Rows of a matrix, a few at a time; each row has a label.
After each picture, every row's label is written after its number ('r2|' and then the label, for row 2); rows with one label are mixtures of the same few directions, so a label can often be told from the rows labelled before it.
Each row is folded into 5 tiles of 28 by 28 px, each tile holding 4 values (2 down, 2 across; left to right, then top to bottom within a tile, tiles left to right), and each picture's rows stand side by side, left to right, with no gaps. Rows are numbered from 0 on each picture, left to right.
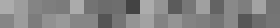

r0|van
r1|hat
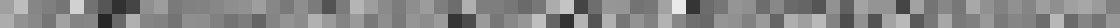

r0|van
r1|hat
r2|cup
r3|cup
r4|van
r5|hat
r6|hat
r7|hat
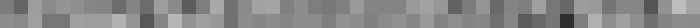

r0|hat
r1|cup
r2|cup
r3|hat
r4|cup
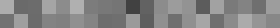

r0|van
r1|hat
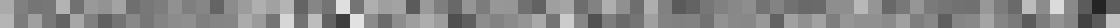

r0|hat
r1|van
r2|hat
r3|cup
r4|cup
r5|hat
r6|van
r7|van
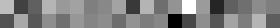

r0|van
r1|cup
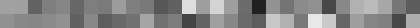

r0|hat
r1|van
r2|cup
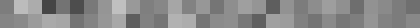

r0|van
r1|cup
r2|cup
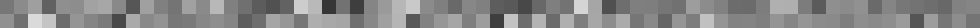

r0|cup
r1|van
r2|van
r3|hat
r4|van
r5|cup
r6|hat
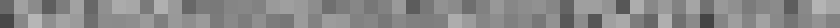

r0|cup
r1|van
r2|van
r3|cup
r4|hat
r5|cup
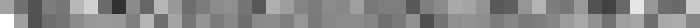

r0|cup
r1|van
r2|van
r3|cup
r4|cup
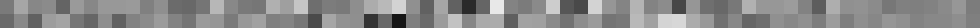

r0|hat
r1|cup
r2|hat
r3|cup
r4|hat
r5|van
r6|van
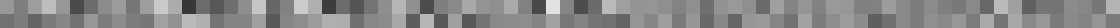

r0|cup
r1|van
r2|van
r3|van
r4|van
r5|hat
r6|cup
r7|van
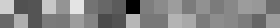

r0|van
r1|cup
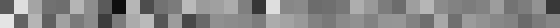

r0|van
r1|van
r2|cup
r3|van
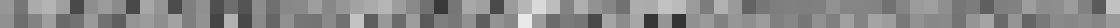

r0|cup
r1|hat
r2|hat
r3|van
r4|hat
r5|van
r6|cup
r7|van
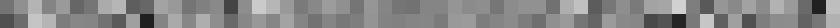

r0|cup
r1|cup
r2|cup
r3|cup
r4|hat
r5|van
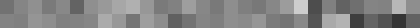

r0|van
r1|cup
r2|hat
